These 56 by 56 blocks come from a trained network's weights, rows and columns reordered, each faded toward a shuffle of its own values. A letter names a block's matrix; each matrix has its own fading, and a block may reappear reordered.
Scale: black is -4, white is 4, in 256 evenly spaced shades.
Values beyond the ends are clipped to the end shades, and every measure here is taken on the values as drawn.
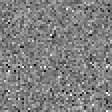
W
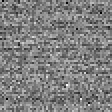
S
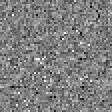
W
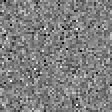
W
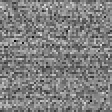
S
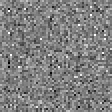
W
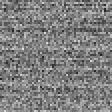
S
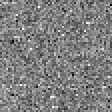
W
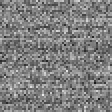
S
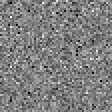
W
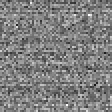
S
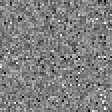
W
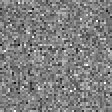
W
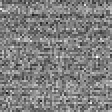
S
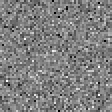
W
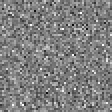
W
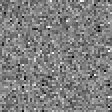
W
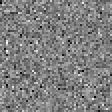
W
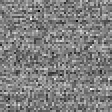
S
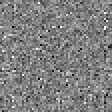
W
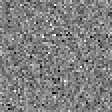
W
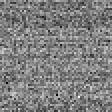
S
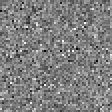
W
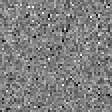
W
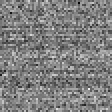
S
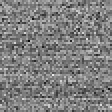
S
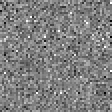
W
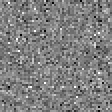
W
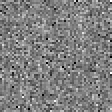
W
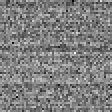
S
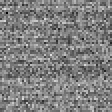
S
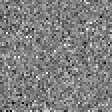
W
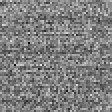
S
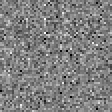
W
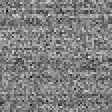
S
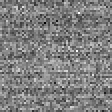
S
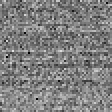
S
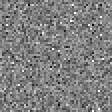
W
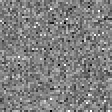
W
